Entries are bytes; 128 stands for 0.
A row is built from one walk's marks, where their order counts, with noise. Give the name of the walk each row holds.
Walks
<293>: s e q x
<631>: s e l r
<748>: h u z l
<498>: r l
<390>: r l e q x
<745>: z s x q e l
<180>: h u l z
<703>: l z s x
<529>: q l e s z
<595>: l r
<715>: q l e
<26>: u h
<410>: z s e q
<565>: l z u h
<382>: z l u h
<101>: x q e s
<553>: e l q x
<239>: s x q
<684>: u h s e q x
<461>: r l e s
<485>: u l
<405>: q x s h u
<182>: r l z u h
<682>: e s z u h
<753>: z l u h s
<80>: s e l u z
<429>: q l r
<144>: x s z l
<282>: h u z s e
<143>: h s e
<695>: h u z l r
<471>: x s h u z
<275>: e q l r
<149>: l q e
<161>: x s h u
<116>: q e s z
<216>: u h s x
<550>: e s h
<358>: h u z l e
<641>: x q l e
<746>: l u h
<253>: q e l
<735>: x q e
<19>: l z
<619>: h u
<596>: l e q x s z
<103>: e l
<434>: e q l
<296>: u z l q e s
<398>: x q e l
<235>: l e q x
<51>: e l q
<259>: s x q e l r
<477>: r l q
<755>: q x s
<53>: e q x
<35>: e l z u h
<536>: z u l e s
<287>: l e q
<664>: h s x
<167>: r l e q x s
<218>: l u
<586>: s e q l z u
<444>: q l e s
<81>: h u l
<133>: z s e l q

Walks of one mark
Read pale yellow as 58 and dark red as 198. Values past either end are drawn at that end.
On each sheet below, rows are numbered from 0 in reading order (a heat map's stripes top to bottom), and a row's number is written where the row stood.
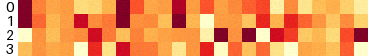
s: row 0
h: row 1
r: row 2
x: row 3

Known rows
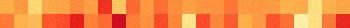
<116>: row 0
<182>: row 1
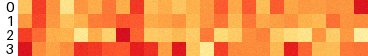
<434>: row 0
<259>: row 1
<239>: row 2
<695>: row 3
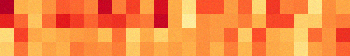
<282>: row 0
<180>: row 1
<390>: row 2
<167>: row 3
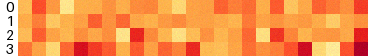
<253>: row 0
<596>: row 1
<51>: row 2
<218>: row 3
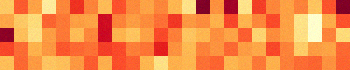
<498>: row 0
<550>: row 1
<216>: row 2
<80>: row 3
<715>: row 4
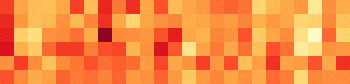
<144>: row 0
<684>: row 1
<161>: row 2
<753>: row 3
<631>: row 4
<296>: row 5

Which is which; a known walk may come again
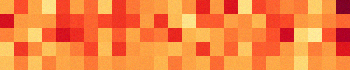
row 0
<103>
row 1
<358>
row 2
<218>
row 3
<275>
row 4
<444>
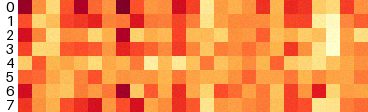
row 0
<619>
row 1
<565>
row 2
<664>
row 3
<682>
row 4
<53>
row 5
<133>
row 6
<143>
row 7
<382>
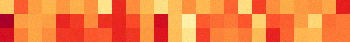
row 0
<51>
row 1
<748>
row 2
<695>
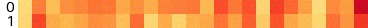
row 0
<461>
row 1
<390>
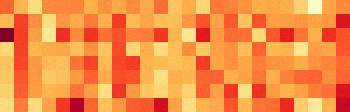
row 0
<703>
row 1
<434>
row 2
<485>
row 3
<553>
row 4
<429>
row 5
<715>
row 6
<477>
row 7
<19>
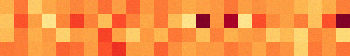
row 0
<529>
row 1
<498>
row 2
<101>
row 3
<586>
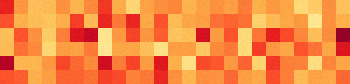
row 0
<684>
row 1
<144>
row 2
<595>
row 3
<287>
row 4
<282>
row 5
<80>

